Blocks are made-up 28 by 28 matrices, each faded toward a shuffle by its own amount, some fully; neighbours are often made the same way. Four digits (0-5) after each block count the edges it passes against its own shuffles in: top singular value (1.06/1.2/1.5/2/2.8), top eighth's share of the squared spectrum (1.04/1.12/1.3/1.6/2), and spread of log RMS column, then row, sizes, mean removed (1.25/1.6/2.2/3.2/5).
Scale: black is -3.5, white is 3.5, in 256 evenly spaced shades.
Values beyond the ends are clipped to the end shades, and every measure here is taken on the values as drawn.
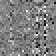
2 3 2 0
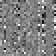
2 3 3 0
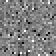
0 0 0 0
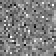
0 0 1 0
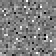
0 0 0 0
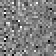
1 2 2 0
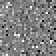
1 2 0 0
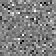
0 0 0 1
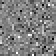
0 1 1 0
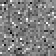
0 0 0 0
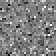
1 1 0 0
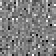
3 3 1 1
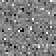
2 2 0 1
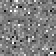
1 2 0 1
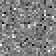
2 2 0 0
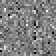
2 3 1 0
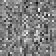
3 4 2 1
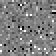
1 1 0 0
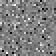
0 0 0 0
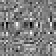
4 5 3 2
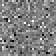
2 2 0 0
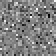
0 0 0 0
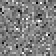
0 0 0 0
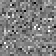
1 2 0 0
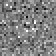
1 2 0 0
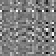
4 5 2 3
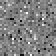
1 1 0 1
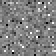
0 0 0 1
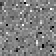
0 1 1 0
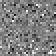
1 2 0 2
